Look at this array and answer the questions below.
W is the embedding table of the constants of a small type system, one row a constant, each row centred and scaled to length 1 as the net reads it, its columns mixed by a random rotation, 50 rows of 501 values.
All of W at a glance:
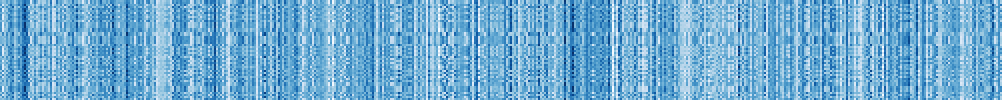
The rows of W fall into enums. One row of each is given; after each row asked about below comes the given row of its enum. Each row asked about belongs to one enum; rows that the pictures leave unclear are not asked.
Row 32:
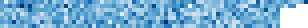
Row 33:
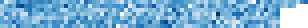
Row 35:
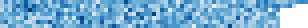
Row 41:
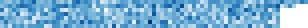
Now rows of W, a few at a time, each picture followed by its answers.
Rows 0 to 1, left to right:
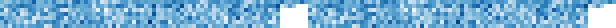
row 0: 41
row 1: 41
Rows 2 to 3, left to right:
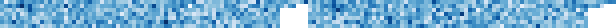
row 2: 32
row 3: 35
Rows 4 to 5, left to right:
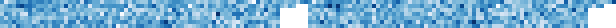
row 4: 33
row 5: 32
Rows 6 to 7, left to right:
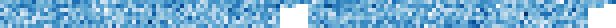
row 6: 41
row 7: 33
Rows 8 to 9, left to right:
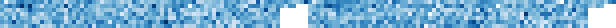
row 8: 32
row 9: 33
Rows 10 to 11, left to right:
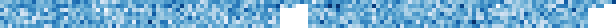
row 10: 41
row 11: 32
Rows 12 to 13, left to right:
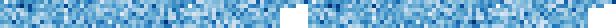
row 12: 32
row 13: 32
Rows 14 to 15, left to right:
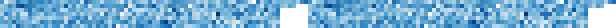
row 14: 33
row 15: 33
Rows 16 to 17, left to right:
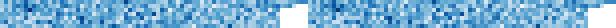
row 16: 35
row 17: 35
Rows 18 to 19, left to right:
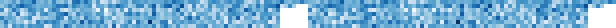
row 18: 41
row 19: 41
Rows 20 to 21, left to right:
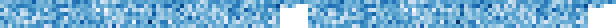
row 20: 41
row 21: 41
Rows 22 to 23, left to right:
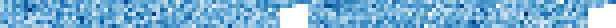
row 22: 35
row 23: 33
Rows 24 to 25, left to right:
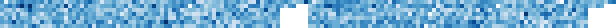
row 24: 32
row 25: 33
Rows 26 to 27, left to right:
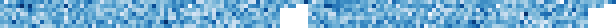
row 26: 32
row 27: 33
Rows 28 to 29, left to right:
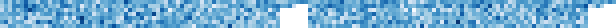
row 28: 35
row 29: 41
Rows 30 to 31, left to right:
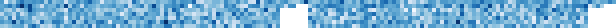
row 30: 32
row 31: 41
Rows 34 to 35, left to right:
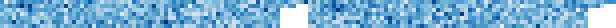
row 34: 32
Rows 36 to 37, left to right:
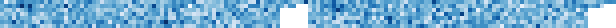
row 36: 32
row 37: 35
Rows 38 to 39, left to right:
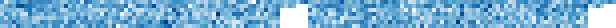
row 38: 33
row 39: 41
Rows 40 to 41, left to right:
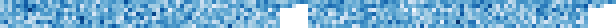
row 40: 35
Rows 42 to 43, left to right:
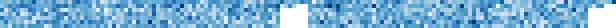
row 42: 41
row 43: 32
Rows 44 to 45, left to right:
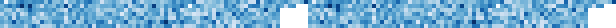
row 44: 32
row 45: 32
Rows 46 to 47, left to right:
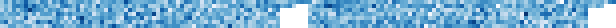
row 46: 35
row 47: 33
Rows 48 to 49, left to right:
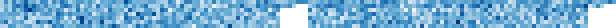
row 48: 35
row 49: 41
